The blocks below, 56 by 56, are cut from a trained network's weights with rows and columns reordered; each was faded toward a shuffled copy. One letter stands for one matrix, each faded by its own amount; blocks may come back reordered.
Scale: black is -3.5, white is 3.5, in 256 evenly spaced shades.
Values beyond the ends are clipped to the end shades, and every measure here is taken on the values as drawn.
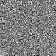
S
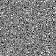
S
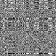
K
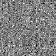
S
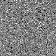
S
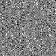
S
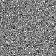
S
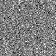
S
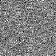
S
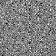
S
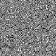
S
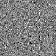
S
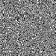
S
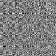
K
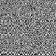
K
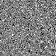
S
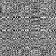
K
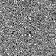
S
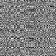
K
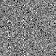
S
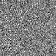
S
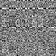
K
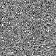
S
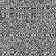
K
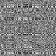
K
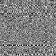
K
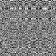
K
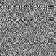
K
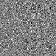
S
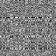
K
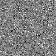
S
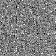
S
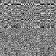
K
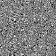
S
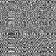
K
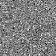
S
